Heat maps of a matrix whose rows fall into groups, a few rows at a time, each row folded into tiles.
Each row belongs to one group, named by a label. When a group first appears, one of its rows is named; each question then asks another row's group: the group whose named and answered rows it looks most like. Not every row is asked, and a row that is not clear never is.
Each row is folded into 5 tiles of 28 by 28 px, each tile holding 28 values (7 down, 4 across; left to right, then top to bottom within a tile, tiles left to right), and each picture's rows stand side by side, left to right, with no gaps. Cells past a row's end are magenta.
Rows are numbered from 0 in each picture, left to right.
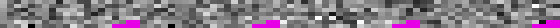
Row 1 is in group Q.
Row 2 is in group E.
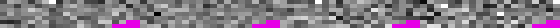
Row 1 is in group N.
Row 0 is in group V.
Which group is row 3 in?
N
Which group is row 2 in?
E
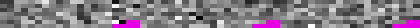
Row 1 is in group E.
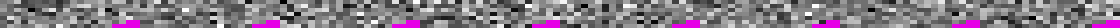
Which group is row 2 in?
N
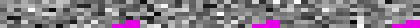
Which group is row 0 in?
V
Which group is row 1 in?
N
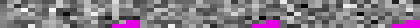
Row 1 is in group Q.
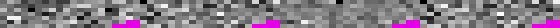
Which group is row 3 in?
N
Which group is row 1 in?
N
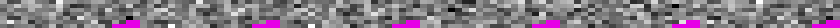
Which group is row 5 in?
V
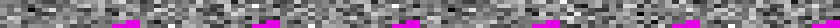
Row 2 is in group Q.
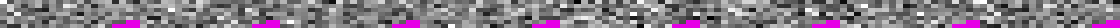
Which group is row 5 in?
V
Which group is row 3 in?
Q
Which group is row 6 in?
N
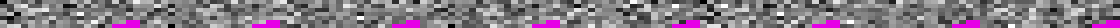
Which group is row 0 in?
N
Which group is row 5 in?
N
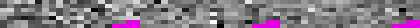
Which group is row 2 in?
V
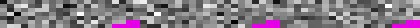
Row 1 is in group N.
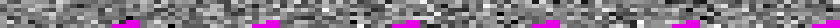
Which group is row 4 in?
E
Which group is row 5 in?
N
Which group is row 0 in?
V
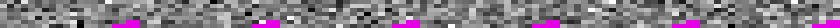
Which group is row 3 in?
Q
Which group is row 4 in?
V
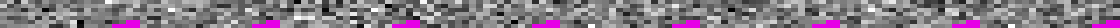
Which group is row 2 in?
E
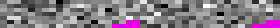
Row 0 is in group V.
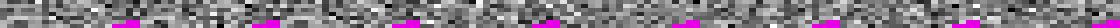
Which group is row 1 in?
E
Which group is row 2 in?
E
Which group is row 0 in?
E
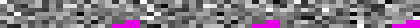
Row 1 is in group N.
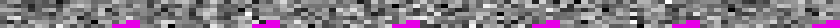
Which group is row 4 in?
E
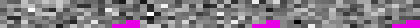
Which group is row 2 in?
Q
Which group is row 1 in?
N
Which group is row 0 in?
V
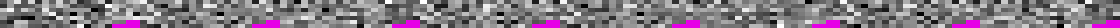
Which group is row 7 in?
E
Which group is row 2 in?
E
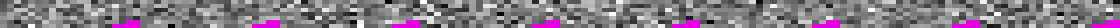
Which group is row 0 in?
Q
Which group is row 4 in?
V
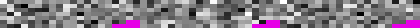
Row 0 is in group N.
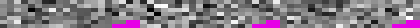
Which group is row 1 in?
N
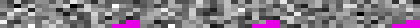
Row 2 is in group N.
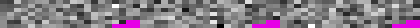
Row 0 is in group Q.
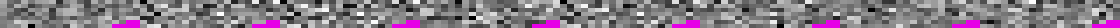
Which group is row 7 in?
V
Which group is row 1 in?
N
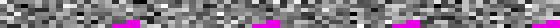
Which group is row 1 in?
N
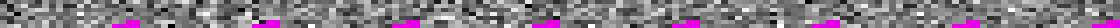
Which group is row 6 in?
N
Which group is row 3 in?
E
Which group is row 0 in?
N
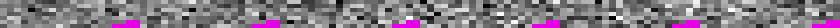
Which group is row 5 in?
V
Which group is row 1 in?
V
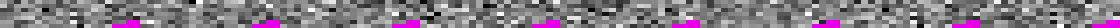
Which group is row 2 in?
V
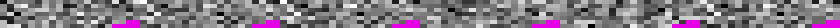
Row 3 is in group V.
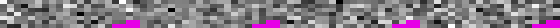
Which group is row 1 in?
Q
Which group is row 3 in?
Q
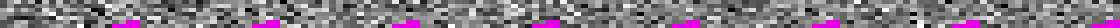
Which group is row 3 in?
Q
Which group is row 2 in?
N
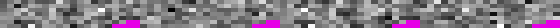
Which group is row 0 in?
Q
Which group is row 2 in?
Q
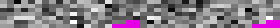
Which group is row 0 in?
E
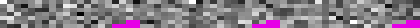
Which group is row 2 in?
E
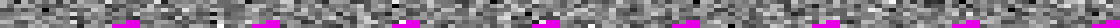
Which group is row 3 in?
Q
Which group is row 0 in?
E
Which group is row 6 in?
V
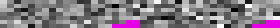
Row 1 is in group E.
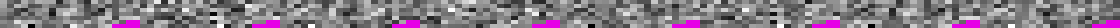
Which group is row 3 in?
V
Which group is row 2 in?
Q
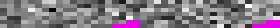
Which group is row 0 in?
V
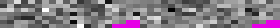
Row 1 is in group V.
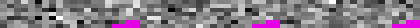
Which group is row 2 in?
V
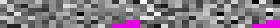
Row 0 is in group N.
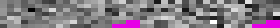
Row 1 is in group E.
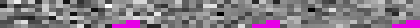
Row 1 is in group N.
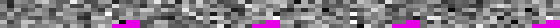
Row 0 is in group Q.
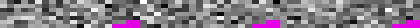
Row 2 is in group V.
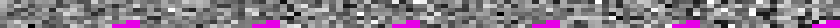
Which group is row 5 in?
Q
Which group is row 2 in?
N
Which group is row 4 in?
E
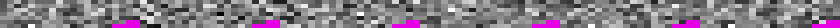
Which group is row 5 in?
Q
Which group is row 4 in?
Q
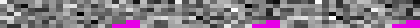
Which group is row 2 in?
E
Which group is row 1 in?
E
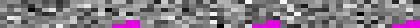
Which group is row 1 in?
E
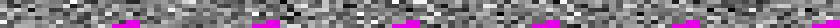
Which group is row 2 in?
N
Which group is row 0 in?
Q
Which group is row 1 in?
V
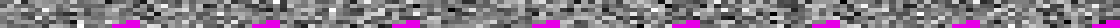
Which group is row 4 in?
E
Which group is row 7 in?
Q
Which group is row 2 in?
Q
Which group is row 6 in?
N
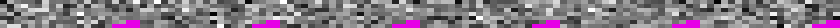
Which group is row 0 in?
N
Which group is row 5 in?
E
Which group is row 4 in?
V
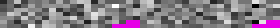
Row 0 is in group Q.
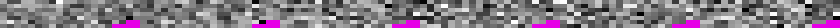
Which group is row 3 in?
N
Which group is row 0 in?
V
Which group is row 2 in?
E
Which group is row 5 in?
E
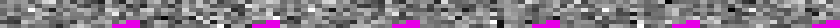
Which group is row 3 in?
E
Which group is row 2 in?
V
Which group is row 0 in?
V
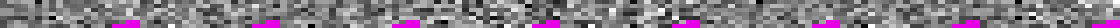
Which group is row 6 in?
Q
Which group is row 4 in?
Q
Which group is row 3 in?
E
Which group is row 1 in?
Q
